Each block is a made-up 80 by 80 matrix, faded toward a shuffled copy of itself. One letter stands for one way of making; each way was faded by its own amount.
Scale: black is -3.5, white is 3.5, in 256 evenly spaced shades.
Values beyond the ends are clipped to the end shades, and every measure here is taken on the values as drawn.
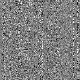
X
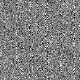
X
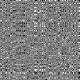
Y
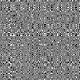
Y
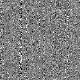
X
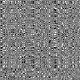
Y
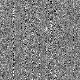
X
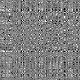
Y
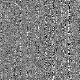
X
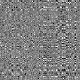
Y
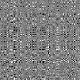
Y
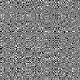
Y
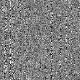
X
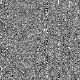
X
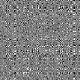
Y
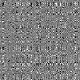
Y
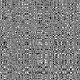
Y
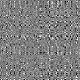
Y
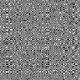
Y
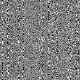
X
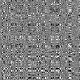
Y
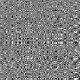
Y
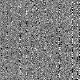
X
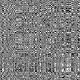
Y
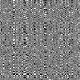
Y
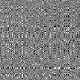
Y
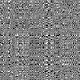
Y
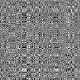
Y
